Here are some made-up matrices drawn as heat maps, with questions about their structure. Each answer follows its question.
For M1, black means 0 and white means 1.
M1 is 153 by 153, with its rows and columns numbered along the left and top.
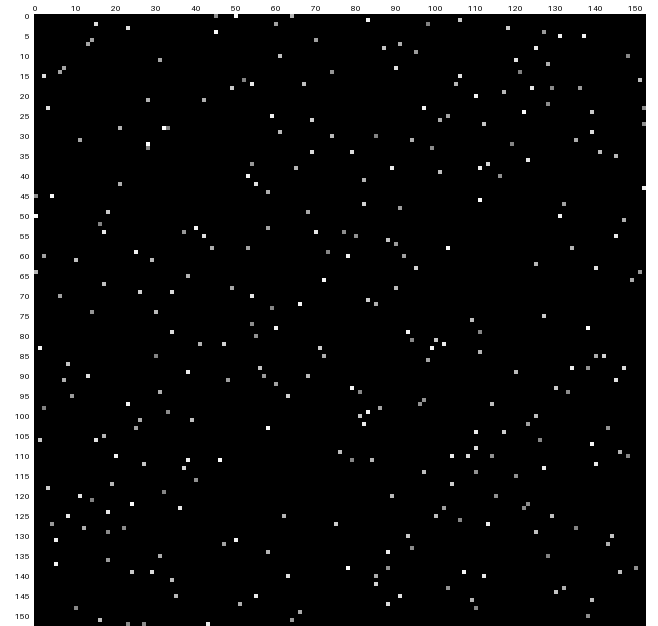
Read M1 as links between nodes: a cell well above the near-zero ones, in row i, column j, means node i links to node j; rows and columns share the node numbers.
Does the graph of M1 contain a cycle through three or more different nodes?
no
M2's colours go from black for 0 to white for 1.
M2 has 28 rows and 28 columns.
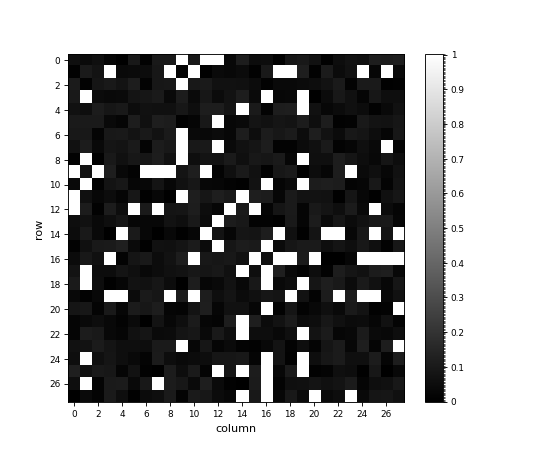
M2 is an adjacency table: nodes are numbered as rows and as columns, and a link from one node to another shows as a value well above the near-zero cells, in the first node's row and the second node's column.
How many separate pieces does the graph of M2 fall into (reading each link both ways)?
1
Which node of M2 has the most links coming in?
node 16
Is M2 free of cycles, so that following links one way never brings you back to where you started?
no
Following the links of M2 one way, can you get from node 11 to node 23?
yes
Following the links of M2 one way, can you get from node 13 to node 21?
yes
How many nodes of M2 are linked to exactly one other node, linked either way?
5
